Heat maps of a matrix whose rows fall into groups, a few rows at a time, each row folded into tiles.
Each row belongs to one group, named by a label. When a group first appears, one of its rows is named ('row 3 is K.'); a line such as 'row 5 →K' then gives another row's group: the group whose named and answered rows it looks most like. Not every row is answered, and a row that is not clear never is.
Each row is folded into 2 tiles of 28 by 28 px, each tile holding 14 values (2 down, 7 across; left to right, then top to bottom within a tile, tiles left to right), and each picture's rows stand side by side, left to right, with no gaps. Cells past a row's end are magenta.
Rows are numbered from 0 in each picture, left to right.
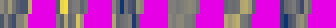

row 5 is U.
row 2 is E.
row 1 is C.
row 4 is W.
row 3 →W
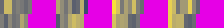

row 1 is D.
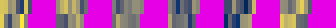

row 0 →D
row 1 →C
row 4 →U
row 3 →E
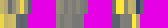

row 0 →W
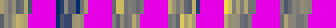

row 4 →W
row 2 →C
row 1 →U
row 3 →D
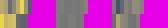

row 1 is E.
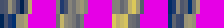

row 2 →W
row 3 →U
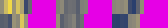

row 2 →U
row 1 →E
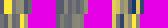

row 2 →D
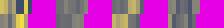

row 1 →U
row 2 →W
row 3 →E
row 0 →D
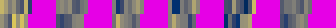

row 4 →U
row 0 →D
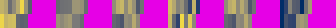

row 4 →C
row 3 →D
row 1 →W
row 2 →C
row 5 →U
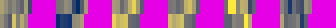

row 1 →U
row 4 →C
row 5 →E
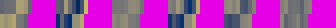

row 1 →U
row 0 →W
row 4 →U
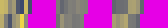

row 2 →W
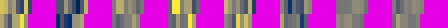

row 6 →W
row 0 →D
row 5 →E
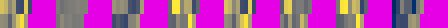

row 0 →D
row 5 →C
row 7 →U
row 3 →C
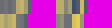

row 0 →W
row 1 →D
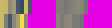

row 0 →D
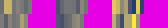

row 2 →D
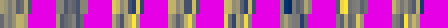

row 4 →D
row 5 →E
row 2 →D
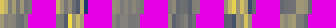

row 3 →E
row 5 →W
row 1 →D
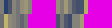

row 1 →U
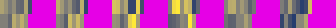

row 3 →C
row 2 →D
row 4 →C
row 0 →D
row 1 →D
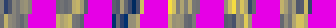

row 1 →W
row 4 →C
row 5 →D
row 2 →U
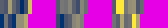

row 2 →C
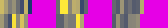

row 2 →U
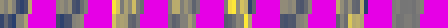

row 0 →U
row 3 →C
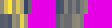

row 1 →U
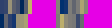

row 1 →E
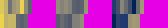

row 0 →W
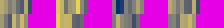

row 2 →E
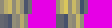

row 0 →C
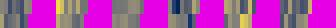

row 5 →U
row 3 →E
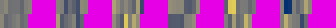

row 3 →U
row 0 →E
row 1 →E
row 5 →E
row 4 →C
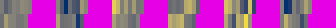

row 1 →E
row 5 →E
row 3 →W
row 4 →D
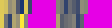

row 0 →D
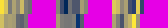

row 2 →D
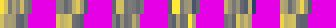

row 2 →C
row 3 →C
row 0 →W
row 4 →D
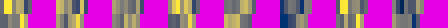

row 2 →D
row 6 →C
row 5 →U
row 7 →E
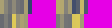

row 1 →D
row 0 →D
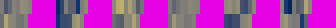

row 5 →E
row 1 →U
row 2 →C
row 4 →U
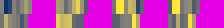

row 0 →E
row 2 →C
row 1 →W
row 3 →C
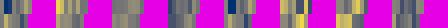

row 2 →W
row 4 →E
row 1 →W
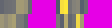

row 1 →C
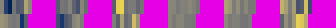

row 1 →U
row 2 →C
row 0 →E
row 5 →D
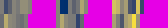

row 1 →E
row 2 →D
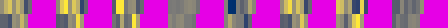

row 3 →W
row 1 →C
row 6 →D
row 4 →E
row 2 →C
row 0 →C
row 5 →C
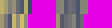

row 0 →D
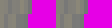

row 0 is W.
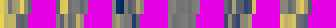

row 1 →C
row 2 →E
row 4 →U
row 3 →E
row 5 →W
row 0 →W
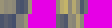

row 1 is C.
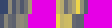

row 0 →U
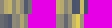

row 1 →D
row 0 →C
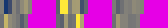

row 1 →C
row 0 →E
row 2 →E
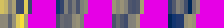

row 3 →U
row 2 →U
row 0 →D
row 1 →U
